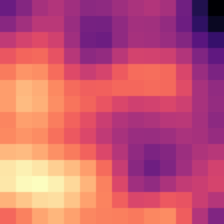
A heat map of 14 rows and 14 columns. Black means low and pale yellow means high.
Ninth with the highest average: bottom left. Slope: up to the bottom left. Lone odd cells: none. Ninth with the lowest average: top right. Mirror symmetry: none.
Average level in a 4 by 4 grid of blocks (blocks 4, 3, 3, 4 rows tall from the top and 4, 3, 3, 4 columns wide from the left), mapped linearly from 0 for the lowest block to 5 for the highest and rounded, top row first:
2110 | 4332 | 4311 | 5422
